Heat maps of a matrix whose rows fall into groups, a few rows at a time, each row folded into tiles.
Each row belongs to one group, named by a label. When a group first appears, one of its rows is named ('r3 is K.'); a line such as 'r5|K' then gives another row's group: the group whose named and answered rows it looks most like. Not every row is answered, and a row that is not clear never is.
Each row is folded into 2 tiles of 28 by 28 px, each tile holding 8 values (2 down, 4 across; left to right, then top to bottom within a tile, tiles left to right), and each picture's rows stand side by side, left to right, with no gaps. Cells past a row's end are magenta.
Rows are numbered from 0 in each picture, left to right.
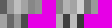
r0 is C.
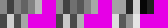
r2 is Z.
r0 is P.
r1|P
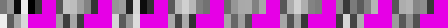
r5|C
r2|Z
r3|C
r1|C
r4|C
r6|P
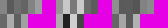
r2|P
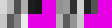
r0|Z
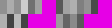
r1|C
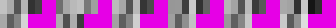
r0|Z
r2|Z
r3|Z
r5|Z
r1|C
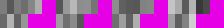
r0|P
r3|Z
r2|P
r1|C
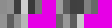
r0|Z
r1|P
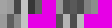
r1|P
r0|Z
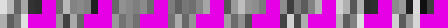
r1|C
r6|Z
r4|C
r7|Z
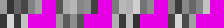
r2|C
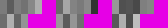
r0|P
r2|P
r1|C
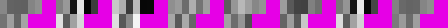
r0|P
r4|C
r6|Z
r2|Z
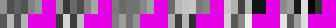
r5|Z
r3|C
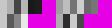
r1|C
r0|Z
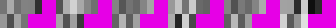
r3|C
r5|Z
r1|C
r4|P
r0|C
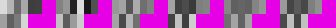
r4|P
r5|P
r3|P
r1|Z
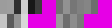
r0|Z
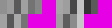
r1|Z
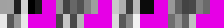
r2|Z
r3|P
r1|P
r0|Z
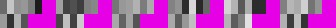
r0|C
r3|Z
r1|P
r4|Z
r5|C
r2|C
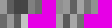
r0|P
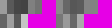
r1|P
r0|P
